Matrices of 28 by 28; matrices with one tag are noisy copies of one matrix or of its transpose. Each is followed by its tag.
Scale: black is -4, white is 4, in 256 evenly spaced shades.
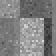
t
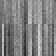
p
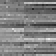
p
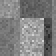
t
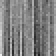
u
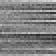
u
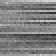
u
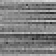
u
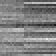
p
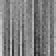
u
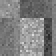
t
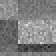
t
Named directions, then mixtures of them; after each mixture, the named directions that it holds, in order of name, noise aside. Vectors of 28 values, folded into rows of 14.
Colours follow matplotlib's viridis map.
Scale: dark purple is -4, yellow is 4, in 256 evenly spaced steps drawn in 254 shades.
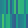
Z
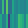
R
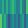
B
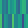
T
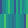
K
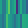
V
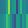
K, V, Z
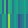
R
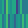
B, R, V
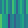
B, R, Z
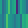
V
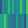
B, K, Z
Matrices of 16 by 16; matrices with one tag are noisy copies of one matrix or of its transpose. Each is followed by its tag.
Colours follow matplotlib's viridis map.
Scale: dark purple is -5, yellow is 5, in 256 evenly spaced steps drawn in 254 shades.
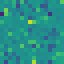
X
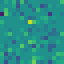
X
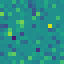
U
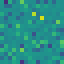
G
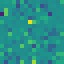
X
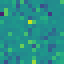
X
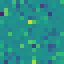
X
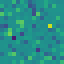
U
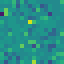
X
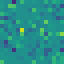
X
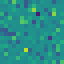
U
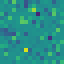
U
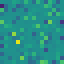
G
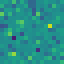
U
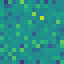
G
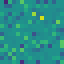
G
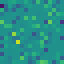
G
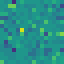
X
